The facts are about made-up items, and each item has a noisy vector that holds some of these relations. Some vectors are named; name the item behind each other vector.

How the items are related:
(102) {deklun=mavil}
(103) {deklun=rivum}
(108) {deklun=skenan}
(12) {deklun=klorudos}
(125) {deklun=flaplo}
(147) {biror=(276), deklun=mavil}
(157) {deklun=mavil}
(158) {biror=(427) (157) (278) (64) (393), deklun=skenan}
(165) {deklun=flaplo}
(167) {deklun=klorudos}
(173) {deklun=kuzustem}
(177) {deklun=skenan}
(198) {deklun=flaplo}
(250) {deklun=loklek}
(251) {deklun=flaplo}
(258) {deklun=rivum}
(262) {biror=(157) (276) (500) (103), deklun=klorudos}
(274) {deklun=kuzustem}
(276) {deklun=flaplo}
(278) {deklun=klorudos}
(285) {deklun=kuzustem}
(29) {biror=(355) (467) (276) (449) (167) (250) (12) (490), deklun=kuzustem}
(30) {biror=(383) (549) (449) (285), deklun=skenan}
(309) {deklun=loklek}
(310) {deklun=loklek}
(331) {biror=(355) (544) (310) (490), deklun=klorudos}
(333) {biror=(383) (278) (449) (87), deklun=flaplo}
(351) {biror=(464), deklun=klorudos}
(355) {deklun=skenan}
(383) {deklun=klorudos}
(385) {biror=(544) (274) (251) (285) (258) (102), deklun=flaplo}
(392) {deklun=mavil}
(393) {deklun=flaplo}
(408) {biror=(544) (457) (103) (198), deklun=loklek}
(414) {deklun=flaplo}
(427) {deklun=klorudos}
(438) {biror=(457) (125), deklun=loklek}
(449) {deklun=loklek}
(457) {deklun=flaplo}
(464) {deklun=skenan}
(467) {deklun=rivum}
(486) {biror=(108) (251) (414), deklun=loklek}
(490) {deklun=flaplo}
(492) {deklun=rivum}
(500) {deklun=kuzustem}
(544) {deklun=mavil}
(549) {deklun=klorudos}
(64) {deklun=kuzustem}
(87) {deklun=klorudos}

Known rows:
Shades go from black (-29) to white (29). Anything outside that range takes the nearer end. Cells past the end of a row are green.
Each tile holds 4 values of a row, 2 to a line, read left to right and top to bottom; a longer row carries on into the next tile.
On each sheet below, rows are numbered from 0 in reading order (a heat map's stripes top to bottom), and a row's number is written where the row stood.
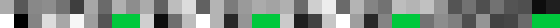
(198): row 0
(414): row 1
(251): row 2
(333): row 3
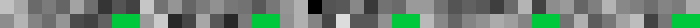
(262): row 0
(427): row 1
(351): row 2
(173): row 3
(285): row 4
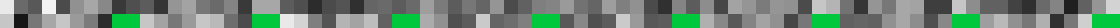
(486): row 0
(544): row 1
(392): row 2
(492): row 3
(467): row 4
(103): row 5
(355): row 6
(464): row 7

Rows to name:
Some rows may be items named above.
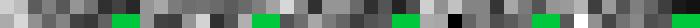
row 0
(262)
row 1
(165)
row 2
(30)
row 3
(64)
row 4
(29)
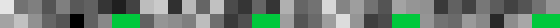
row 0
(158)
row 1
(331)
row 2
(258)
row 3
(177)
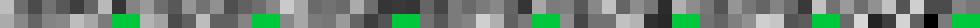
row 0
(173)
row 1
(492)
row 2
(262)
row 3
(490)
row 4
(310)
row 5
(490)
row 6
(383)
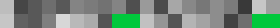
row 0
(309)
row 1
(103)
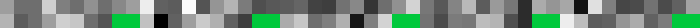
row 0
(102)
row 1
(486)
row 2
(464)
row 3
(310)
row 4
(157)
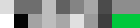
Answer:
(438)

